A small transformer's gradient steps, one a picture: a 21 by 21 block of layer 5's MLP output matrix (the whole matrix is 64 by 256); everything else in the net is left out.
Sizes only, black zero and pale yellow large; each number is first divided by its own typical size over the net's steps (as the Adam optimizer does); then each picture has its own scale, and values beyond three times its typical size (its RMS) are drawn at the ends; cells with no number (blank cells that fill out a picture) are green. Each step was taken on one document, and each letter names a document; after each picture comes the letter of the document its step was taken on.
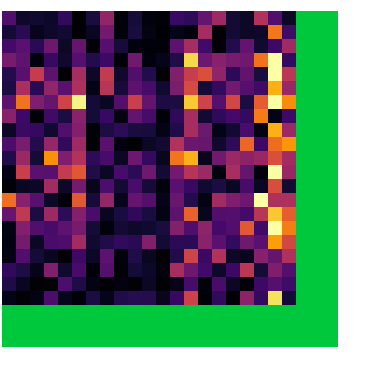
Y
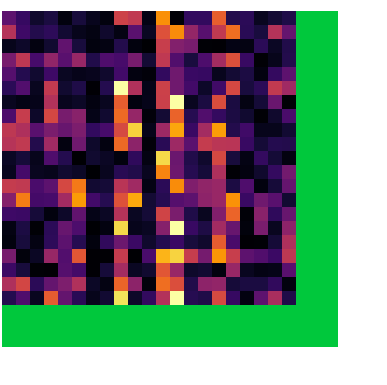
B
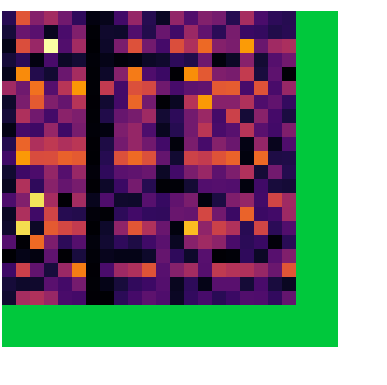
Y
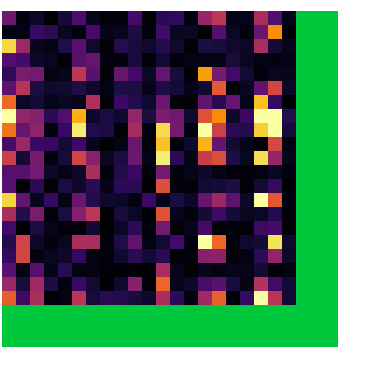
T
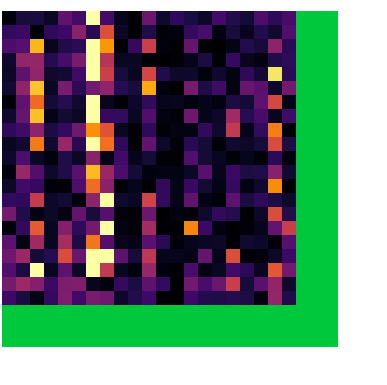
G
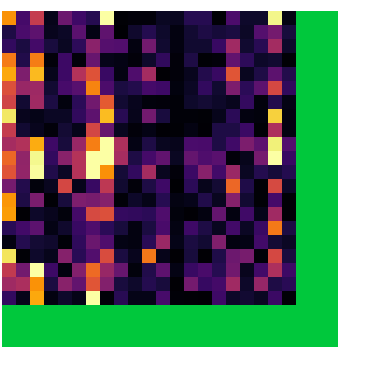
G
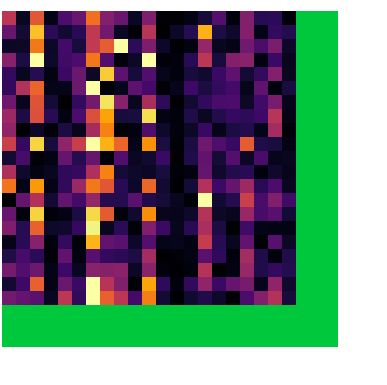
G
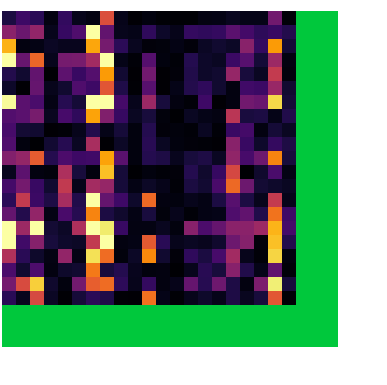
G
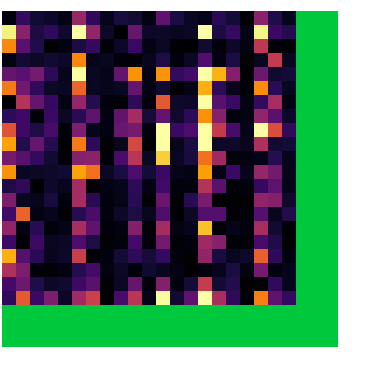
T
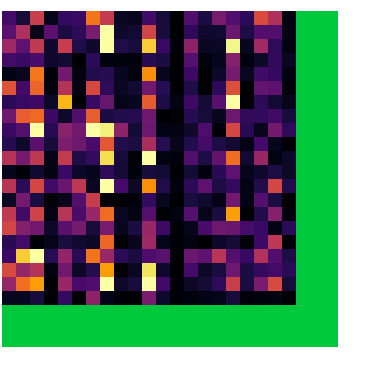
G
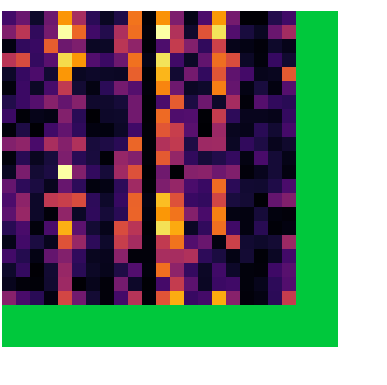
B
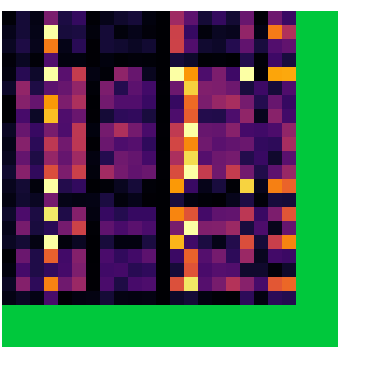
Y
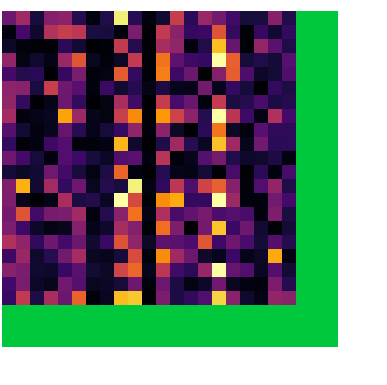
B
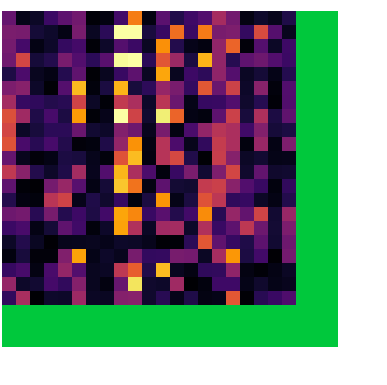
B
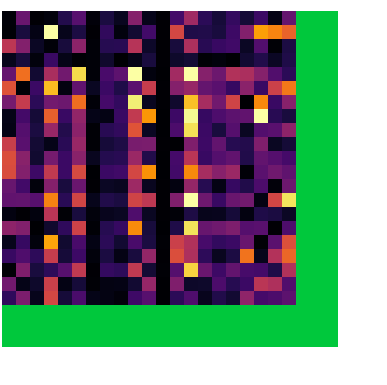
Y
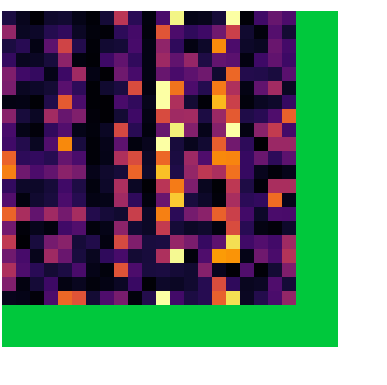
B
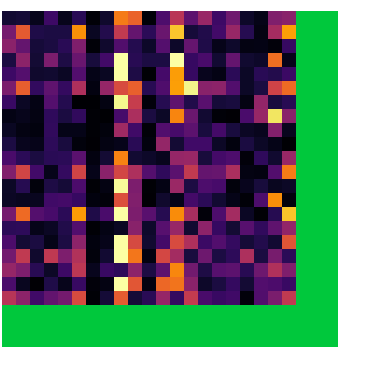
B
